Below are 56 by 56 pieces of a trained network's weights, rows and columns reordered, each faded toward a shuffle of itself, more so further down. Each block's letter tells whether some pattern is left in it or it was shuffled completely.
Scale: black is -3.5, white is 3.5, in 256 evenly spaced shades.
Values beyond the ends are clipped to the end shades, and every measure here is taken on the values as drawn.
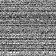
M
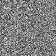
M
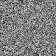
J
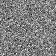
J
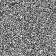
J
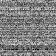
M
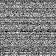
M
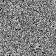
J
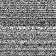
M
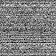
M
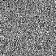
M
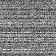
M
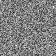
J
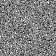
J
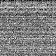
M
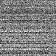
M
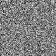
M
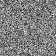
J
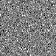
M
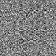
M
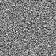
M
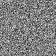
J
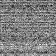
M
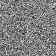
J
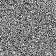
J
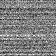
M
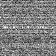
M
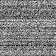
M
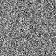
M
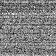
M
